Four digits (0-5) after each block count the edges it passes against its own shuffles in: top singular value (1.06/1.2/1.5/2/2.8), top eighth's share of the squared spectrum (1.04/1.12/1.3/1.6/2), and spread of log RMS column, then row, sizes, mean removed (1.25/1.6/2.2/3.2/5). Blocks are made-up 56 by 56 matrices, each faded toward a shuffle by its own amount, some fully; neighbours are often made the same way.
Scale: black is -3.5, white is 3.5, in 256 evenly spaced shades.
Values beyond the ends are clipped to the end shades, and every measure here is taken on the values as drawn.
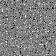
0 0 0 1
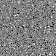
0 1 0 2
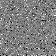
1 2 1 1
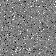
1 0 0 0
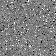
0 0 0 0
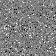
1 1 0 1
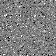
0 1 0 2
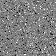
0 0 0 0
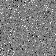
0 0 0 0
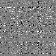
2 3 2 3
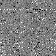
2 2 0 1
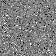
0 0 0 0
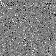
1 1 0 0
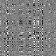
4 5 3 3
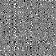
3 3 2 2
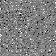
3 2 1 0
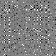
4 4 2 2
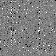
3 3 1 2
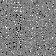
3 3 1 0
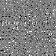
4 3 2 1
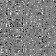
4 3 2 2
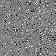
3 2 1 0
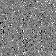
3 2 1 0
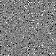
3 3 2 1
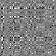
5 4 3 3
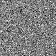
2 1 0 0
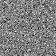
2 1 0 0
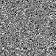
3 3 1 1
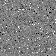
1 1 0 0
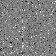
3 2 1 0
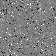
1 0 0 0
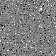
2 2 0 0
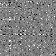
3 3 1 2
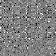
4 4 1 2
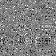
3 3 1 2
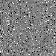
3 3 1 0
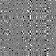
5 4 3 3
